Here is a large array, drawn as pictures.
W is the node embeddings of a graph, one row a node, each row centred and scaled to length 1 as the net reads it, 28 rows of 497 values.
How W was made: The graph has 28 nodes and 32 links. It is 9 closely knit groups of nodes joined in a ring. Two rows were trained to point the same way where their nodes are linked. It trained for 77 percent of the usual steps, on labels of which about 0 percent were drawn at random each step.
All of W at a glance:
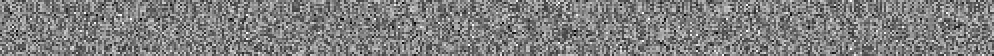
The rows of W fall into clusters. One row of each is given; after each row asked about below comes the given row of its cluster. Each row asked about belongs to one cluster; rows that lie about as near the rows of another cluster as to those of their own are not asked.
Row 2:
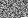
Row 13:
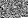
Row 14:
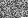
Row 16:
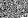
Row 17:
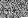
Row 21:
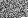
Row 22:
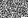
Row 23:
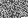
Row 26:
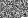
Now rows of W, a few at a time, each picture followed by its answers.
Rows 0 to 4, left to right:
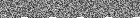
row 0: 22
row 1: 21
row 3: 21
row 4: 2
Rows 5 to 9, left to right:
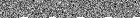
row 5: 2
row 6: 26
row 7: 16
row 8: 2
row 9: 13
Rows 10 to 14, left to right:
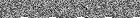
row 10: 13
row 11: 23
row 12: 14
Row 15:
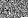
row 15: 17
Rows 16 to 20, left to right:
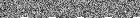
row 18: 14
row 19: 16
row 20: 26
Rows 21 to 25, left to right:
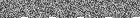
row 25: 17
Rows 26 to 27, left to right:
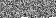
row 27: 23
